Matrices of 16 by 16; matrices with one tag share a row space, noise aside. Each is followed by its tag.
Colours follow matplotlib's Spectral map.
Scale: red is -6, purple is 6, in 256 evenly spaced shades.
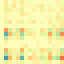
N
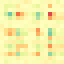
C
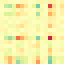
C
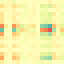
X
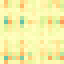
N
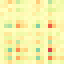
C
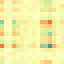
X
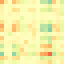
X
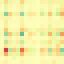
N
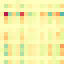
N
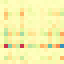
N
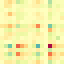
C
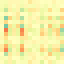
N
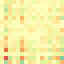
N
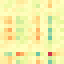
C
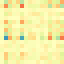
N
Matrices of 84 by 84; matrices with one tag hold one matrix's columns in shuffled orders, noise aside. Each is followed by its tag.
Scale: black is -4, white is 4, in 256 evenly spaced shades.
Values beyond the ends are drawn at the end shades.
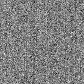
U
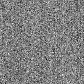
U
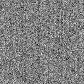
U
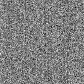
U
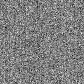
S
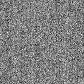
U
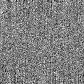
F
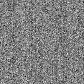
U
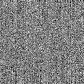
F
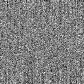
F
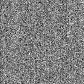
U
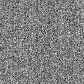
U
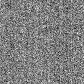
S
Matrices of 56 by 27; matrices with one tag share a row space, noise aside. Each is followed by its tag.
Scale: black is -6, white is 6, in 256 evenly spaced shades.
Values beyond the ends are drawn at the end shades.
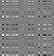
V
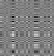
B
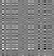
V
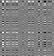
V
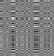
B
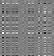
V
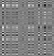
V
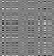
V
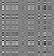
V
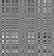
V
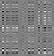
V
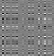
V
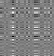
B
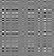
V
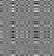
B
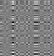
B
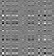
V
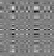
B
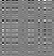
V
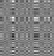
B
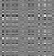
V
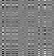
V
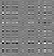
V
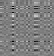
B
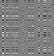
V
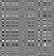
V
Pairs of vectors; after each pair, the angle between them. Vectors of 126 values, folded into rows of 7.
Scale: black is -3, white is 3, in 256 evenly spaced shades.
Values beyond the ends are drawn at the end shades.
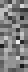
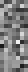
nearly parallel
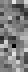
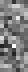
nearly opposite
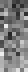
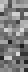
partly opposed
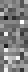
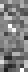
partly opposed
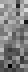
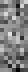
partly aligned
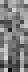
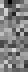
orthogonal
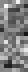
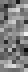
nearly opposite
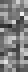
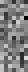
partly opposed
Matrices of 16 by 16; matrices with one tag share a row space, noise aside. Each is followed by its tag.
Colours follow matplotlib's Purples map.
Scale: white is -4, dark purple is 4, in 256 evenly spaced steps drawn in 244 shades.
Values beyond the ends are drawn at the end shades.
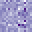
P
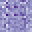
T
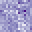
P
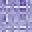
T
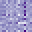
P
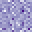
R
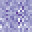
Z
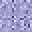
R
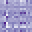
T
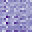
T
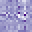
P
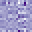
P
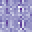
Z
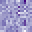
P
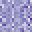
R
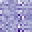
Z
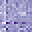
T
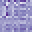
T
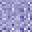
R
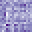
T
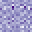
R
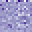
P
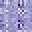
Z
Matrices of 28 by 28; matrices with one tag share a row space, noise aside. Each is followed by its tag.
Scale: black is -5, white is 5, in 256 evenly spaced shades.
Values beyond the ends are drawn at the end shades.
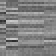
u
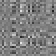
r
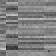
u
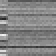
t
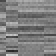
u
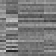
u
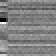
t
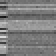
t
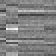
u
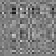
r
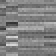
u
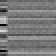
t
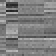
u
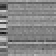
t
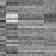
u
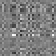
r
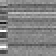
t
